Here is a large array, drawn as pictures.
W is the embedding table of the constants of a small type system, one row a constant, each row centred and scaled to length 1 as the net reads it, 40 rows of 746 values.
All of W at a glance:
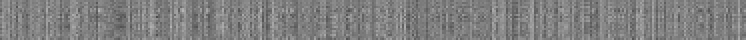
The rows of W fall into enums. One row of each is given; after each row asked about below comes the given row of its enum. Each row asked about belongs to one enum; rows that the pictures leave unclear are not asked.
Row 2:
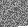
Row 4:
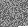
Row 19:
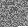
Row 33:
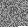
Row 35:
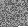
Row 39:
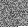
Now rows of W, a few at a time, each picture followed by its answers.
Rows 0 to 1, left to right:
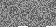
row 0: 33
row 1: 4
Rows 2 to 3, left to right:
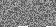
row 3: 35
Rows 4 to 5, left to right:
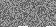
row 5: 33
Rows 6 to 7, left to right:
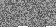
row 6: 35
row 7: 39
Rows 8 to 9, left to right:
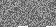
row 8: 2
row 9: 4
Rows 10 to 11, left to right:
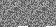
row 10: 2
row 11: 2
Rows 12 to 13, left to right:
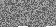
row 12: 35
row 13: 2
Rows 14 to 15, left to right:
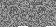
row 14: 33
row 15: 19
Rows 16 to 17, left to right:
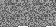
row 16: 35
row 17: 35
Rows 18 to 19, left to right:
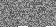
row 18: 39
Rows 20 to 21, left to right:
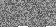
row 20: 35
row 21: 39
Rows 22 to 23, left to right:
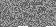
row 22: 4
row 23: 19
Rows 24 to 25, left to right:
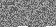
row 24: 19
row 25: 2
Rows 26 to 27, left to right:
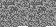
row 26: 19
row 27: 19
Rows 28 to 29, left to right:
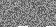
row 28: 2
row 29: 33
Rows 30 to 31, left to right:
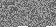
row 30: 19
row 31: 4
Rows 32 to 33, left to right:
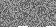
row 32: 4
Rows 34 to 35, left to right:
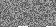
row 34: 4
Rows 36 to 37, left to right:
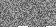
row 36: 4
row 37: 39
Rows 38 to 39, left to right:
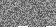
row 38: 2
